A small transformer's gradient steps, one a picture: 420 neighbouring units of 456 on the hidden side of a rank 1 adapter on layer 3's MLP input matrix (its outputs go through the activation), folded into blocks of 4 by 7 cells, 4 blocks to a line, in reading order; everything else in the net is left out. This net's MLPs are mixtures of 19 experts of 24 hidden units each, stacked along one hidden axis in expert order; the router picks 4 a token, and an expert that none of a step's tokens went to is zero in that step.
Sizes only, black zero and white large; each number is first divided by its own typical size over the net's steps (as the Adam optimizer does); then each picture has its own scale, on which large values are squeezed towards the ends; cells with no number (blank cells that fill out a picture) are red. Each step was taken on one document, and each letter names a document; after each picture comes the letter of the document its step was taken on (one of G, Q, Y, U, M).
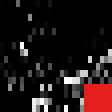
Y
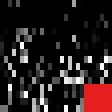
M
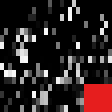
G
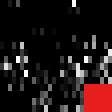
Y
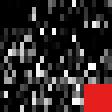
G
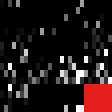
M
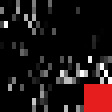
M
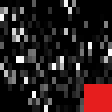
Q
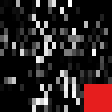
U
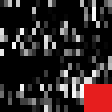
U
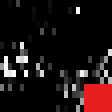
Y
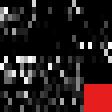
Q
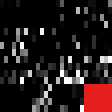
M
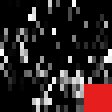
G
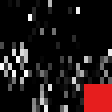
Y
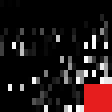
M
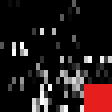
Y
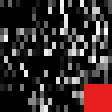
U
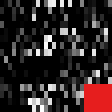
U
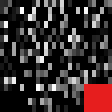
U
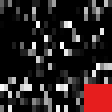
U
